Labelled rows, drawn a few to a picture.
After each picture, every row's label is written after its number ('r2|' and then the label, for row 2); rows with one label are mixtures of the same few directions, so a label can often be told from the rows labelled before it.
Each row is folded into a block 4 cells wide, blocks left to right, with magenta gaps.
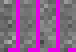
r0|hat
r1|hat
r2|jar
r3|hat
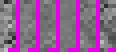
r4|hat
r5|hat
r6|hat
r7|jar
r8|jar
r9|jar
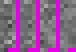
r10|hat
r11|hat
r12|jar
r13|jar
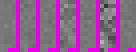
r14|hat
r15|jar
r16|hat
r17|jar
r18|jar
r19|jar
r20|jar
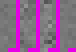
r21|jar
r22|jar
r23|hat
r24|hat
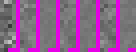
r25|hat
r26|jar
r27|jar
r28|jar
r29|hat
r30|jar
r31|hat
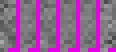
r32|jar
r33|hat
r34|jar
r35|hat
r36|hat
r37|hat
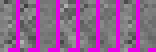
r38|hat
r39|jar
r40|hat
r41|jar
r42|jar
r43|jar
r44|hat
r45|jar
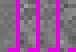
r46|hat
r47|jar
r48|jar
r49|jar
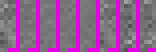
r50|jar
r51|hat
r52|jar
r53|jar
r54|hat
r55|jar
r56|hat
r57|hat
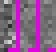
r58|hat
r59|jar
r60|hat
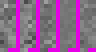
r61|jar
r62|hat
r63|hat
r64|hat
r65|jar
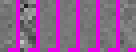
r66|hat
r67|jar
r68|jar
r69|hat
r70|jar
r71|jar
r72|jar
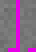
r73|jar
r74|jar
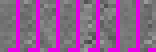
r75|hat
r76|hat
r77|jar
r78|hat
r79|hat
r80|jar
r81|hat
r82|hat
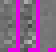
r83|hat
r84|hat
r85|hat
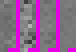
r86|hat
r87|hat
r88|hat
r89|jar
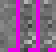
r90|jar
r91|hat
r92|hat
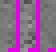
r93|hat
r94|hat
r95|jar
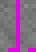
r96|jar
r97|jar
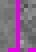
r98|jar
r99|jar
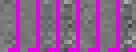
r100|hat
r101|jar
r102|hat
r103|hat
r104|jar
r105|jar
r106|hat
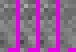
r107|jar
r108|jar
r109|jar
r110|jar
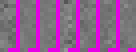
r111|jar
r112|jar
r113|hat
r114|hat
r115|jar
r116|hat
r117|jar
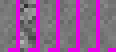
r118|hat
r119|jar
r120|hat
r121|jar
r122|jar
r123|jar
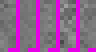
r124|jar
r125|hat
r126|hat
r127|jar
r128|jar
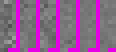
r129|hat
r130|jar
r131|jar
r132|hat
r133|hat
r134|jar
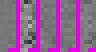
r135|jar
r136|hat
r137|jar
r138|jar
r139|hat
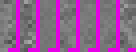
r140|hat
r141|hat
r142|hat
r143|jar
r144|hat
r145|hat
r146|jar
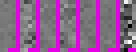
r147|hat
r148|hat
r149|jar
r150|jar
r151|jar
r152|hat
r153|hat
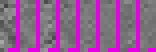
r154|jar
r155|jar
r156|hat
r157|jar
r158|hat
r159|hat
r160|hat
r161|jar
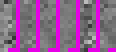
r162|hat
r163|hat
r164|jar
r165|hat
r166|hat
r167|jar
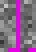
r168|jar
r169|hat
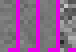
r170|hat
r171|jar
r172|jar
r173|jar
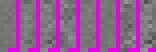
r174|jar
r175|hat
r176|hat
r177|jar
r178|hat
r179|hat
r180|hat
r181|hat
